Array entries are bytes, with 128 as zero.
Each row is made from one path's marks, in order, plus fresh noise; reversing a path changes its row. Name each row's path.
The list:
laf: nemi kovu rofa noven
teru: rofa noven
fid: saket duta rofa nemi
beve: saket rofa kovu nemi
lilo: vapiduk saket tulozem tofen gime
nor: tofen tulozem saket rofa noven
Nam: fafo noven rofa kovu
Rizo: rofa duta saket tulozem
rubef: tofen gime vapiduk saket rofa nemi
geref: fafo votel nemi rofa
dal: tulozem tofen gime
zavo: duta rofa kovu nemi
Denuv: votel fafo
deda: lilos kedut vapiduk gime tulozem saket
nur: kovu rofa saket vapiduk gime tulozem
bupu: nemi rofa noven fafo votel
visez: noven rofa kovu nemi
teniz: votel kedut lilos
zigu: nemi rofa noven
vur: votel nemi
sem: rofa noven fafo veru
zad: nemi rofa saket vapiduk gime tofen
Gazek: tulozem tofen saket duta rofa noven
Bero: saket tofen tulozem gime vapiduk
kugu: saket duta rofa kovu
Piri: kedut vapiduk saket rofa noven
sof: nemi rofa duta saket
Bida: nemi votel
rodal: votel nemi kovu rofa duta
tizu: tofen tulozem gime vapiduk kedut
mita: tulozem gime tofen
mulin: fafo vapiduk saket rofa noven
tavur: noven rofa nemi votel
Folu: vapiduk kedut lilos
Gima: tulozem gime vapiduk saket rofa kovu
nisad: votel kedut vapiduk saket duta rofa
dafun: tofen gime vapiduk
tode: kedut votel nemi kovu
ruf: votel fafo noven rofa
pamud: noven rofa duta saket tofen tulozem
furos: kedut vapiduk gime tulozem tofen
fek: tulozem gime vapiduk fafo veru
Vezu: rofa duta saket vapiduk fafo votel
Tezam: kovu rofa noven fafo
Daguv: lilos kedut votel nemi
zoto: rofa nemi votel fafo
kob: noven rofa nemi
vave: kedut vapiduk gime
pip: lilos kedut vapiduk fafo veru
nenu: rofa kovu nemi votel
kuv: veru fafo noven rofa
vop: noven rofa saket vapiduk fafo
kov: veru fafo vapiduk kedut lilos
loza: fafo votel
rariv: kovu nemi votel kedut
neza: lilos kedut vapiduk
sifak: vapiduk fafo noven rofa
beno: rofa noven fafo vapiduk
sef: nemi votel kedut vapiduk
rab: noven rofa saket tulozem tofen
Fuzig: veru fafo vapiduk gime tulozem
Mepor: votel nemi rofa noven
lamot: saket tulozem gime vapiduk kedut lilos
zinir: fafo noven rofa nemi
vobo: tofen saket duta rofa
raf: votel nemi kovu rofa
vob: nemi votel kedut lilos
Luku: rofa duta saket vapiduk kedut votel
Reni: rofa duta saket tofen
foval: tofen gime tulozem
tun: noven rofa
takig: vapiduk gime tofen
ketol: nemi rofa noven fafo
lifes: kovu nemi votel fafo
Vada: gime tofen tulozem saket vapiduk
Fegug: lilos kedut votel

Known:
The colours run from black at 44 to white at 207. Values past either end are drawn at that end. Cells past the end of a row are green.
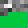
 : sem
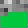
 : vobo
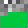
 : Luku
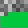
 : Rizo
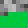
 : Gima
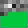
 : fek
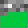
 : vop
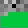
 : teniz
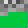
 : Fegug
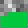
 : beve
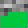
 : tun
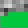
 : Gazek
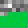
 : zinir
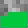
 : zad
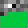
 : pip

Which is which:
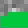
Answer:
dal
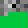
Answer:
kov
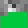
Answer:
vave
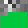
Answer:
sef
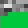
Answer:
kuv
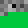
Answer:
Fuzig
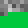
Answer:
dafun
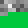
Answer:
rubef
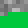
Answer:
mita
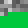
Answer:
rodal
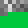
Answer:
Vada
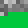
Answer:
pamud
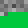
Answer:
foval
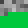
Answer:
raf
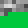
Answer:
laf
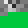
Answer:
tizu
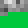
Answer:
Reni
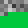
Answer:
nur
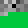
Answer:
vob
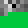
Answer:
neza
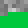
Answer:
lilo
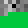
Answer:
lamot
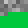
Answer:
furos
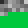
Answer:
zoto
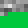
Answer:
Mepor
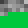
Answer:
Denuv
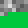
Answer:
visez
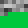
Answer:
ruf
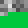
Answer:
fid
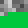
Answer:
zavo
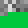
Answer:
deda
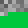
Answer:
Bida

